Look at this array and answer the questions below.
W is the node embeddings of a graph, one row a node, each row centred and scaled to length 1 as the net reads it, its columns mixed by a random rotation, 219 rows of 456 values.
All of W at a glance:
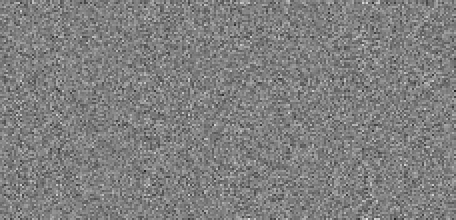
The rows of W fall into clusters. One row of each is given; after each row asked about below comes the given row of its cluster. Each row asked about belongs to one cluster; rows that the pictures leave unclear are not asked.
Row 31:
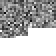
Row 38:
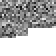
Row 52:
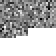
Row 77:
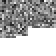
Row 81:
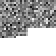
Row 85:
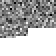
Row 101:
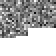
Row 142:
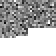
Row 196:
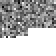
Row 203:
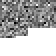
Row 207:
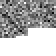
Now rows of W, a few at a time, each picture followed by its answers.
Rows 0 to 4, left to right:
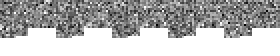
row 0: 77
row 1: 31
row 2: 31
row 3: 31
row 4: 142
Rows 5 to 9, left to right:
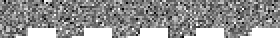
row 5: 77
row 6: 203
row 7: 85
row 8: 207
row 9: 81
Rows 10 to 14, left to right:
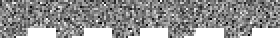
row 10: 81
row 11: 203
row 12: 52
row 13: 81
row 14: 85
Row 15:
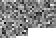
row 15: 142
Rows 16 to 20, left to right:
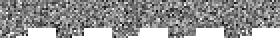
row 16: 101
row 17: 52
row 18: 81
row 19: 38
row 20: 52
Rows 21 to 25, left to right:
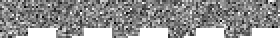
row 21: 203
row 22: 77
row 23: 81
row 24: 207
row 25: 77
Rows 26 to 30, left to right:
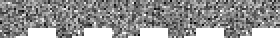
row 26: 31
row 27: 52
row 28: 101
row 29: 52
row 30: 52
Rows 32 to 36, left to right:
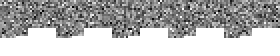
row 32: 142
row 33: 38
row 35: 196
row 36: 207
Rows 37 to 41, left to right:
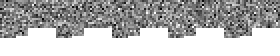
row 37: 207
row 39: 52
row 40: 203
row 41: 31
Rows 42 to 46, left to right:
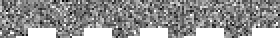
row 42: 101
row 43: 81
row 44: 52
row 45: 31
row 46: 31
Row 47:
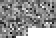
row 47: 196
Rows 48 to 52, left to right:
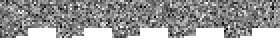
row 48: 207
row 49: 196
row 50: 203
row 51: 38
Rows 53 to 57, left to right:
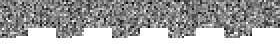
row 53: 101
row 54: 81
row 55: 85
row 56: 81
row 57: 101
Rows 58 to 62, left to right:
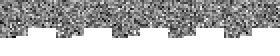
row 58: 196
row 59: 207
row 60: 52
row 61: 31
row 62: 207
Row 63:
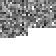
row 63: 31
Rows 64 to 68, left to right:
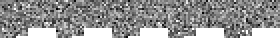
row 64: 196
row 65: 203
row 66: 196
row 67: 101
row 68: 52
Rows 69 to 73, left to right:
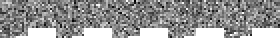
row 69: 31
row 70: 196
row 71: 142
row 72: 81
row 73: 101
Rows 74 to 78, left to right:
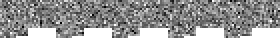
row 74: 101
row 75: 142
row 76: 207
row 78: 81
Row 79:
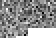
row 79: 85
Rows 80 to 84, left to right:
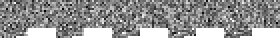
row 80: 81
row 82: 101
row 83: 101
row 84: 101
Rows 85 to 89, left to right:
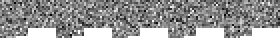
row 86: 52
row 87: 203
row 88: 203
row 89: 38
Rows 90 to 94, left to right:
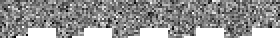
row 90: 196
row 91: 196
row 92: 142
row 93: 77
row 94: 31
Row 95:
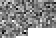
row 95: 142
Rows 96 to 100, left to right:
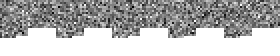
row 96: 207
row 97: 196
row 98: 196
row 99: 142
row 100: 38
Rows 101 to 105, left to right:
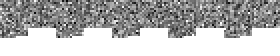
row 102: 81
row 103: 142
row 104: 31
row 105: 77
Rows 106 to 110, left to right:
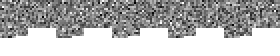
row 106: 203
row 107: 77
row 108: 142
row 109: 203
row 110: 31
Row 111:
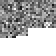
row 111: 196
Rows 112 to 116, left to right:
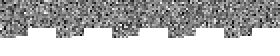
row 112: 77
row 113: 85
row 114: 81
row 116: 85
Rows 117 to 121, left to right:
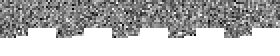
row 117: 52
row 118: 142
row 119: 81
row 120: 101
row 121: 31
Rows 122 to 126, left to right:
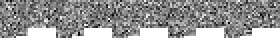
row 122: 81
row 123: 207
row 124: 38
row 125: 38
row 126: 142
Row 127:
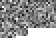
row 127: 203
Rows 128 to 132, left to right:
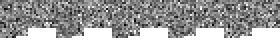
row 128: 196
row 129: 31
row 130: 52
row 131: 31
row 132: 196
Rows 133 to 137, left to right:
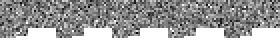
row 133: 85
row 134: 203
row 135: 142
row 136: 196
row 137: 52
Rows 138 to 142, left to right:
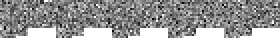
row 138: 77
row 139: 196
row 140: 52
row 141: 85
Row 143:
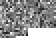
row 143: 101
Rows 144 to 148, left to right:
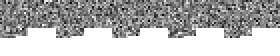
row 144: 77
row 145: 85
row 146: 85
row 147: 101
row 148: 196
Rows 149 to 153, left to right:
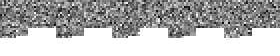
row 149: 38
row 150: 38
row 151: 81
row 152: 38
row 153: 142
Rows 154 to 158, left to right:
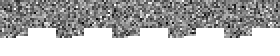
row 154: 196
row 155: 52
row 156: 38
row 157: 142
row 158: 196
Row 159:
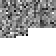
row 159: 101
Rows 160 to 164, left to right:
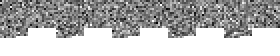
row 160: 85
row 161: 31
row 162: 203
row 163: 31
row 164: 101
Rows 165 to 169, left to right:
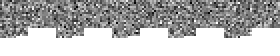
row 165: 31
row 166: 196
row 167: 142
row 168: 142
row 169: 81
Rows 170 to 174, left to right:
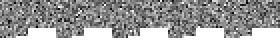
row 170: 85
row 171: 203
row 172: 52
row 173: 77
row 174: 142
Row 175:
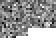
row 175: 196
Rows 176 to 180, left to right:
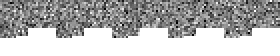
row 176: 52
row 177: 52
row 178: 81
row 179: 85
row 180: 142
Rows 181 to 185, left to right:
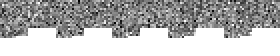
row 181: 38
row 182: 142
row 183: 85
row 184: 81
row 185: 81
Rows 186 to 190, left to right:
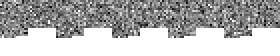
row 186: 142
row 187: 207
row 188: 52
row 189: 196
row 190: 101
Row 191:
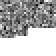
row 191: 77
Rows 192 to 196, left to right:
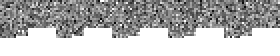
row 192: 52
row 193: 77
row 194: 81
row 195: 81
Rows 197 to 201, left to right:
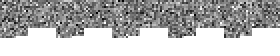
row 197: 203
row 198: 142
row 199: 81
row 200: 31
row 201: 207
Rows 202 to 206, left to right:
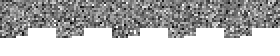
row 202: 207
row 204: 52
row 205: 196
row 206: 77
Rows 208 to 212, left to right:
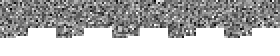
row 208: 85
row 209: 38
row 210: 77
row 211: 52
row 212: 52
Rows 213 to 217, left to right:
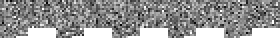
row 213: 81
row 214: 101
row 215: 31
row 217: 142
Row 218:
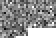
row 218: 31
